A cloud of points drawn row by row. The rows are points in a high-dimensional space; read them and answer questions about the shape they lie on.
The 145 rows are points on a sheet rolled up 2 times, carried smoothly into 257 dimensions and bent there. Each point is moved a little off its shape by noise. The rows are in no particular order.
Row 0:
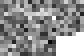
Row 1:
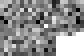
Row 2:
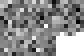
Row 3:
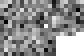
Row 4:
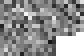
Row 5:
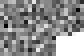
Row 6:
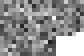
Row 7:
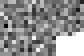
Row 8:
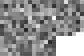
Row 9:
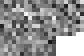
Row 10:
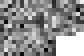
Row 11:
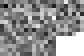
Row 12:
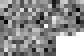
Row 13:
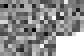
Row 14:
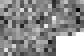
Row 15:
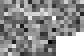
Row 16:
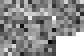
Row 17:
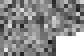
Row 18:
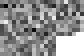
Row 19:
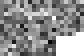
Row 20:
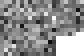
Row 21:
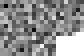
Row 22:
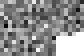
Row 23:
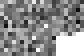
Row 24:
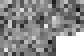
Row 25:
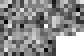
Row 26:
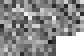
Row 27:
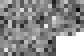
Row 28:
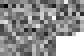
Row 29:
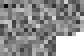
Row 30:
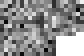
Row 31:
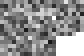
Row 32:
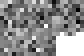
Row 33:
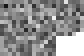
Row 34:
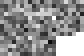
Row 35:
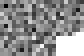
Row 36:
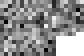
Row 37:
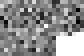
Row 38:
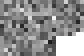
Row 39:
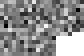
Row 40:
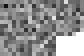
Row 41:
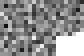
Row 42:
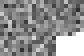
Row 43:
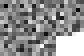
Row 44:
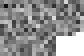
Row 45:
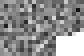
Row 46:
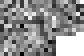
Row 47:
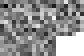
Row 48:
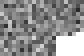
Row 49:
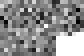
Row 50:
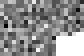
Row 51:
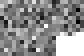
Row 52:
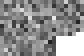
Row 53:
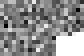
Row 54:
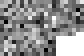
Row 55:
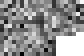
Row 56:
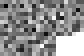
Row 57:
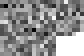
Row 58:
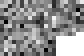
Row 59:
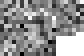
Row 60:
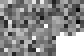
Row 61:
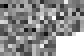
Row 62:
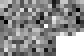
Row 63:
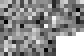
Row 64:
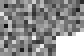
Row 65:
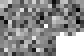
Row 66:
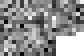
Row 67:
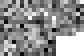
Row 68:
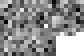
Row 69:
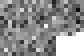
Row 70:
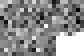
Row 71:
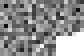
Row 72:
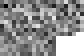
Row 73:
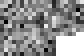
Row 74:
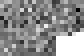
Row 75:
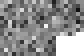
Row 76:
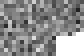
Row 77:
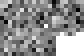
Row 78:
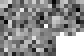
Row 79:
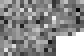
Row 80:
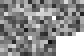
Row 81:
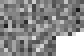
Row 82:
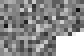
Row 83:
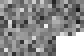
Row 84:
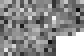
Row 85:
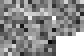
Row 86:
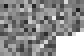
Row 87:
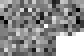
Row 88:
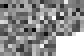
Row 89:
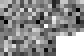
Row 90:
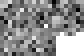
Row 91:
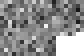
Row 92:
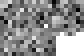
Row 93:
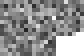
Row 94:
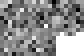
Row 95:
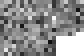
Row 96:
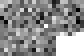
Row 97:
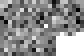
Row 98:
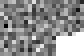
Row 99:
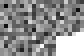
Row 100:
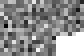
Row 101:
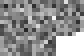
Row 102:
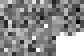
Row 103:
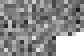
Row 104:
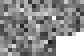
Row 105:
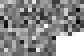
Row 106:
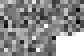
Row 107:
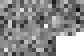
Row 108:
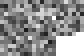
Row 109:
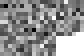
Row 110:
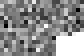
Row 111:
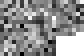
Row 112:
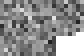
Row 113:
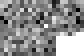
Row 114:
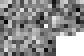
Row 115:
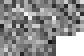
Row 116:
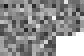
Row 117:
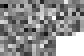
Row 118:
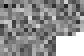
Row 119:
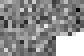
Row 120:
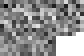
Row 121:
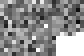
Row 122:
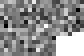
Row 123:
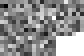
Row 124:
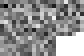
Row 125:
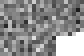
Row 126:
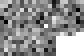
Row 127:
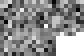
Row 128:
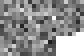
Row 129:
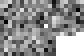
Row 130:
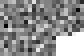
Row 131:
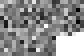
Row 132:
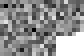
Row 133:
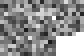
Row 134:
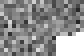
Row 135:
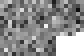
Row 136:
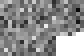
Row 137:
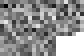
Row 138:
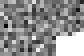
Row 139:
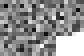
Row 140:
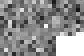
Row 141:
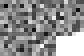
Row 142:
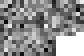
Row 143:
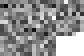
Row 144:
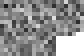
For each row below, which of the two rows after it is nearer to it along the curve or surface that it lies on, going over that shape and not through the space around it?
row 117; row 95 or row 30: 95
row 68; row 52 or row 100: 100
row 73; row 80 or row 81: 80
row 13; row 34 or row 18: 18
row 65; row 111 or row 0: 111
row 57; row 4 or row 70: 4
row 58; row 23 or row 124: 23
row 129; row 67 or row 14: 67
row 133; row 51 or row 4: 4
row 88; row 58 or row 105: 105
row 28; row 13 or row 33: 13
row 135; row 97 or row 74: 74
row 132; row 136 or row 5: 5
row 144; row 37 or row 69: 69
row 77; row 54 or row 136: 54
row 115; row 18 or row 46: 18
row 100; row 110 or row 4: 110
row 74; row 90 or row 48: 48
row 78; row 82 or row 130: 130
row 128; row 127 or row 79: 79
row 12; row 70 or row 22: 70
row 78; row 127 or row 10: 127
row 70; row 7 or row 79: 7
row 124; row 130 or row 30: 130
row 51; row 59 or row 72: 59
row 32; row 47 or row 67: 67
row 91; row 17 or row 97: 17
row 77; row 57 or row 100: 100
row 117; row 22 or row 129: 22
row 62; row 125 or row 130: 130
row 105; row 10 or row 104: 10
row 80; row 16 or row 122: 16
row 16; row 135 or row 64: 135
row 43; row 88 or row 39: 88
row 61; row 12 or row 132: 132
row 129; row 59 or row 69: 59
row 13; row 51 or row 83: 51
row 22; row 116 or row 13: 13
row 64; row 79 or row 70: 70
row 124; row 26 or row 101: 26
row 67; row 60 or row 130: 60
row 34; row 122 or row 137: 137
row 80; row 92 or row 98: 98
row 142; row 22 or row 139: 22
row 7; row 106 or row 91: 106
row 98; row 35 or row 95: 35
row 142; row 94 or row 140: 94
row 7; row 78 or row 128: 78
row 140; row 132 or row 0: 0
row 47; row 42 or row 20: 20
